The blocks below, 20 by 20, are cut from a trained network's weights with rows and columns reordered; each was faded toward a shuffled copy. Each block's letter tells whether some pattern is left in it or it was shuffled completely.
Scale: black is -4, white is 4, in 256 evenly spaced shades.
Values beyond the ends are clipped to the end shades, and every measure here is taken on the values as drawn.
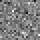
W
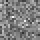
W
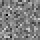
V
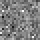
V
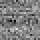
V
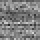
V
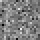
W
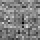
V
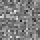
W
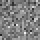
W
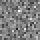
W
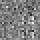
V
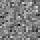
V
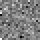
W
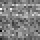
V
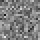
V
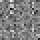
V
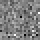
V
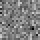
V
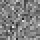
W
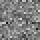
V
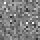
W
